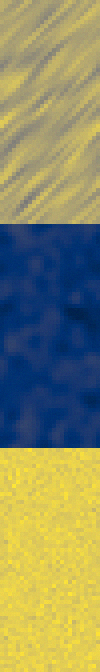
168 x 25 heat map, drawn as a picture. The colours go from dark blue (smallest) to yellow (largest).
The table splits into 3 rows of 1 panel. Panel 1,1: high, slanting up to the right. Panel 2,1: very low, blotchy, faint in contrast. Panel 3,1: very high, fine-grained, faint in contrast.
